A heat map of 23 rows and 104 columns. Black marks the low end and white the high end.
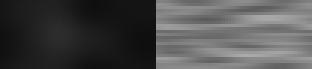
It is made of 1 by 2 panels. Panel 1,1: very low, smooth, faint in contrast. Panel 1,2: middling, streaked across.
